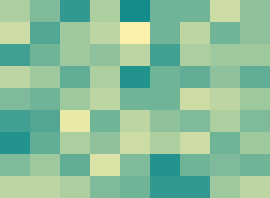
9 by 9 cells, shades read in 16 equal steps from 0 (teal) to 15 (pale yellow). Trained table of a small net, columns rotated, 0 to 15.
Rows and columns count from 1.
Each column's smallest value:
1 4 2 6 0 1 2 6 5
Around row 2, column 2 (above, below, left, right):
7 6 12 9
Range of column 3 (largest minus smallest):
12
